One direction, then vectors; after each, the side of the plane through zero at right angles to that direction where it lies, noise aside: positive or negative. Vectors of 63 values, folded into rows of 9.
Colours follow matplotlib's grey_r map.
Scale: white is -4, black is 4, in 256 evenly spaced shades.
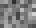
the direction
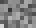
negative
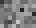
negative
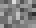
negative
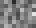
positive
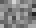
negative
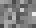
positive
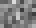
negative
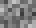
negative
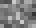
negative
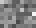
positive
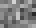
negative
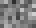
positive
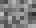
negative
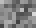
positive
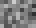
negative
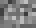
positive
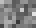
positive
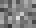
negative
